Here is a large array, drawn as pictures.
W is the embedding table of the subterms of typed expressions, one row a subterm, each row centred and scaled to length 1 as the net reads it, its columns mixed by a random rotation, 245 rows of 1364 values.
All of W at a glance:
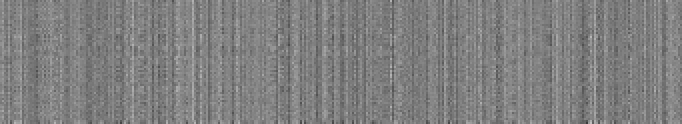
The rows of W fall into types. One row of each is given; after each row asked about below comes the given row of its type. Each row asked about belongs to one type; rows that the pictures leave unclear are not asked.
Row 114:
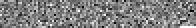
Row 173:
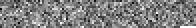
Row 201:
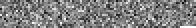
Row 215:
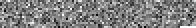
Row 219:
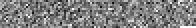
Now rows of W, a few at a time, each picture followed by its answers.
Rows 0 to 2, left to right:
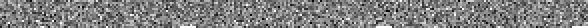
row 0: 114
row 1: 114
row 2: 215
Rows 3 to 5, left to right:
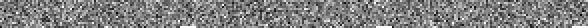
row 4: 219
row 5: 114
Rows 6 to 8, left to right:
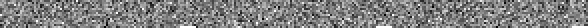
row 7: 114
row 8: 219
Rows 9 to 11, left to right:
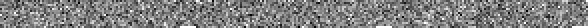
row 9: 173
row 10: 114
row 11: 201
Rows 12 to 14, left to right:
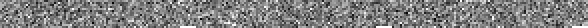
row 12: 219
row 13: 215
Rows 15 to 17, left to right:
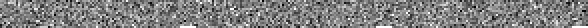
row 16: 215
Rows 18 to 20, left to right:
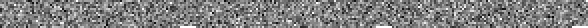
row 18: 173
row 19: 173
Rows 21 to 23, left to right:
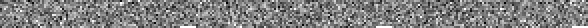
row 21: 173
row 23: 219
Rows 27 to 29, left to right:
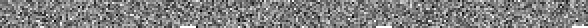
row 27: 114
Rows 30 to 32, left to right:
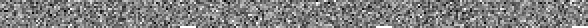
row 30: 219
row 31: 173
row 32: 219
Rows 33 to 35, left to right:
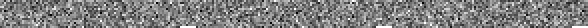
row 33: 219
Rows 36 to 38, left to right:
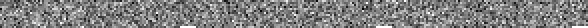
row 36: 173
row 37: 219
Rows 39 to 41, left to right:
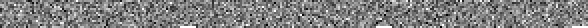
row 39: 173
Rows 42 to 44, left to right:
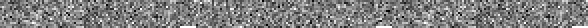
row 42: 201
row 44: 201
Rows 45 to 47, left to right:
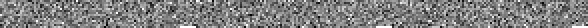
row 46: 114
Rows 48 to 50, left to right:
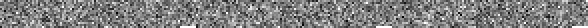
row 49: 173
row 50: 201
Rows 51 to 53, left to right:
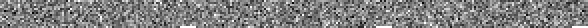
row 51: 219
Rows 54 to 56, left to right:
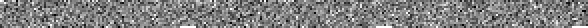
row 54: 114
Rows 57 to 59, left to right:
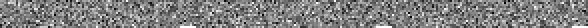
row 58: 173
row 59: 219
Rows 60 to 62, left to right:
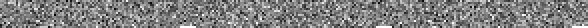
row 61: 201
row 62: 114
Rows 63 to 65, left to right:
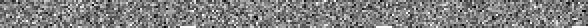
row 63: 201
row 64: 201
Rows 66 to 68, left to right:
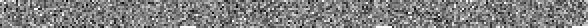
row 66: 215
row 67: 219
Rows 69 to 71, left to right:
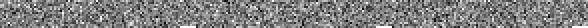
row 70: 173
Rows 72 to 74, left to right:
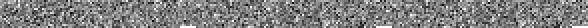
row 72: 219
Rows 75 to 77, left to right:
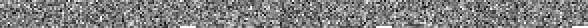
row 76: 201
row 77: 215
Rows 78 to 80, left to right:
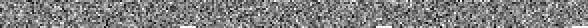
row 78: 173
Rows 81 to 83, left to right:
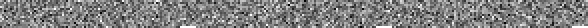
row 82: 201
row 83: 201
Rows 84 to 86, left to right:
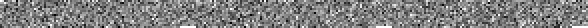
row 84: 114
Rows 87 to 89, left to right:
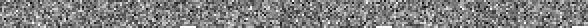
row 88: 201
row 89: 215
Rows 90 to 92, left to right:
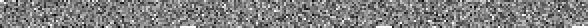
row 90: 114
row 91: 201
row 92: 114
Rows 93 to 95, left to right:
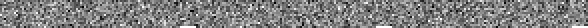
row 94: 173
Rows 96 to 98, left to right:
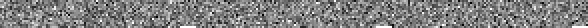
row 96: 201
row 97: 173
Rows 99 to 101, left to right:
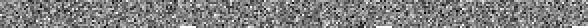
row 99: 219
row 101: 219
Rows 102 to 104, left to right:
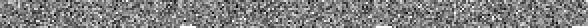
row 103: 219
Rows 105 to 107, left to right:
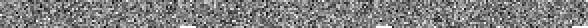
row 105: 219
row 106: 219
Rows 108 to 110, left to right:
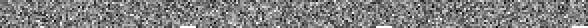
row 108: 114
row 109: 173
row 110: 219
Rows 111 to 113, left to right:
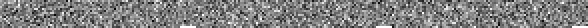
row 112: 201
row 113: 173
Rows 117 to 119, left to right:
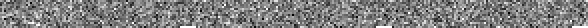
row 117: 215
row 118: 215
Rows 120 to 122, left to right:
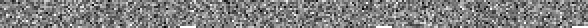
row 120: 201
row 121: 219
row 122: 215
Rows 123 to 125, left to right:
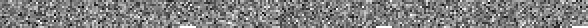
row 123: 114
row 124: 201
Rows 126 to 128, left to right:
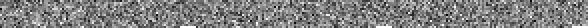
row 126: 173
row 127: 114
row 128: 114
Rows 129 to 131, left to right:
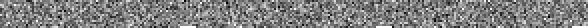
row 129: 201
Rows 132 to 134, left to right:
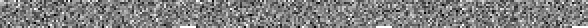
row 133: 114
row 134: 219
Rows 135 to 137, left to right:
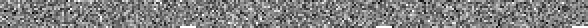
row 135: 219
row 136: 201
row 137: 173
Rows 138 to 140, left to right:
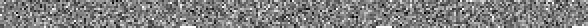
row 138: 219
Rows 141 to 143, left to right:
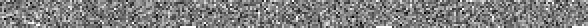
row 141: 215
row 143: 219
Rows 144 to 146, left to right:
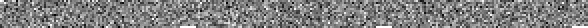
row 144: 114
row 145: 215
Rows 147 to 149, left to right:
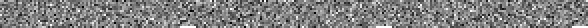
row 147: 114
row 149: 201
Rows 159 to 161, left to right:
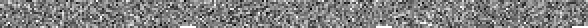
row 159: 201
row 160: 219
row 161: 215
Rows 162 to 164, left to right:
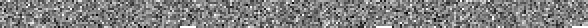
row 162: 215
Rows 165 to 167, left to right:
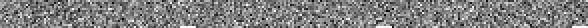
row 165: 219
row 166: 114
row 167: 173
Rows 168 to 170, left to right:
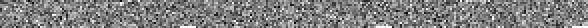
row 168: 173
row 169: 114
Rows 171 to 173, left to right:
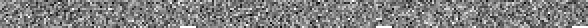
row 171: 219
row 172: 219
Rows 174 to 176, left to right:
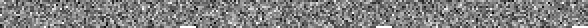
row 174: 173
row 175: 173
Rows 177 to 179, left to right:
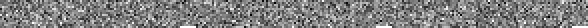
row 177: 201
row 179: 201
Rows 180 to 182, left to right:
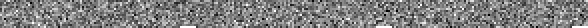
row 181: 114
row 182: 215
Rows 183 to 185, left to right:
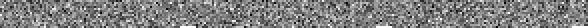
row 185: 219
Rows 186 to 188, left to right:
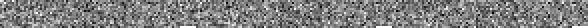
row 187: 215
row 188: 219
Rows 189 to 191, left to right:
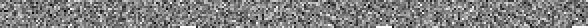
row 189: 219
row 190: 173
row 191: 173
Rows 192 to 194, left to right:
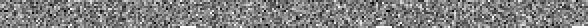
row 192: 219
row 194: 201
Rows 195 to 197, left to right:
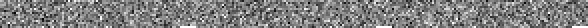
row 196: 219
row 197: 173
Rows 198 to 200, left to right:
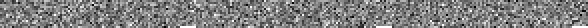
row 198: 201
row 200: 114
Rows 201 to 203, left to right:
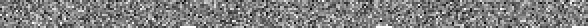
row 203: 219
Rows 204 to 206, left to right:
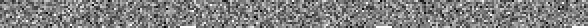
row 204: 201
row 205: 201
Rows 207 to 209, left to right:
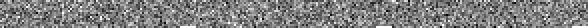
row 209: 114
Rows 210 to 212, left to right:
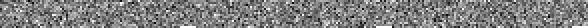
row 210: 173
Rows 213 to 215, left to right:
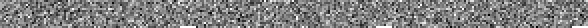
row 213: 219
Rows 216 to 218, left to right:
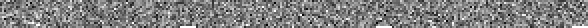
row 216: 215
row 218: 114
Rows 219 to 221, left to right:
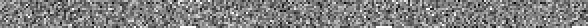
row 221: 215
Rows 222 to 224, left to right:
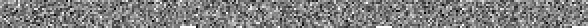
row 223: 173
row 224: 219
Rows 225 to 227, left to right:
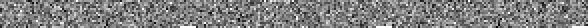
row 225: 173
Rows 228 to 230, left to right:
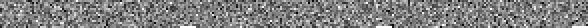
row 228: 173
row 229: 219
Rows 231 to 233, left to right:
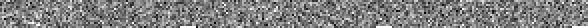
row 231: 215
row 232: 173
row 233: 219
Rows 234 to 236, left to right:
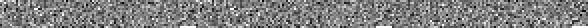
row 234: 215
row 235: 215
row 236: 114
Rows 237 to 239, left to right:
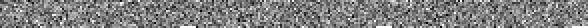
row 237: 173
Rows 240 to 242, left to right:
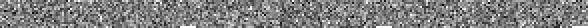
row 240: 219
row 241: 201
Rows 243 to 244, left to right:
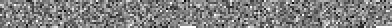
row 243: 201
